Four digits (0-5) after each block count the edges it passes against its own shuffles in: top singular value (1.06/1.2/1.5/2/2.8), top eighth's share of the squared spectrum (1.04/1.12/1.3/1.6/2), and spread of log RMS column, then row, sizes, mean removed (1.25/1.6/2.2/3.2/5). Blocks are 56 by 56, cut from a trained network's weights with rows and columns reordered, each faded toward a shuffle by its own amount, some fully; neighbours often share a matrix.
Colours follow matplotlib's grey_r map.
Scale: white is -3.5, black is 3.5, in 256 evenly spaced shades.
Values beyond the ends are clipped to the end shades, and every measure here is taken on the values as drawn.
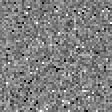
0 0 0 0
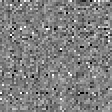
2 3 1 2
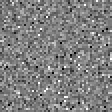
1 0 0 0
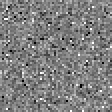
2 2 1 1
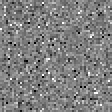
0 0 0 0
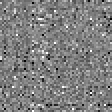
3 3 1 2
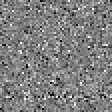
2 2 0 1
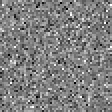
1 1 0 0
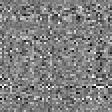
3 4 1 3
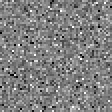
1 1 0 1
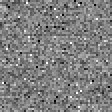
1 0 0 0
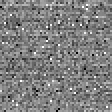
2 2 0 0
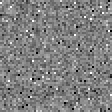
0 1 0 0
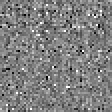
2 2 1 2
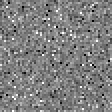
0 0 0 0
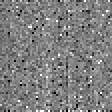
2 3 0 2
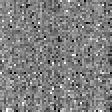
2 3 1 2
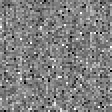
2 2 0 0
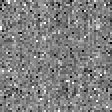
2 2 0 1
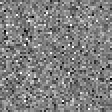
2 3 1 1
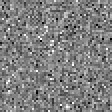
1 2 0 0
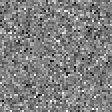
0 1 0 0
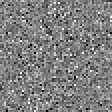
1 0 0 0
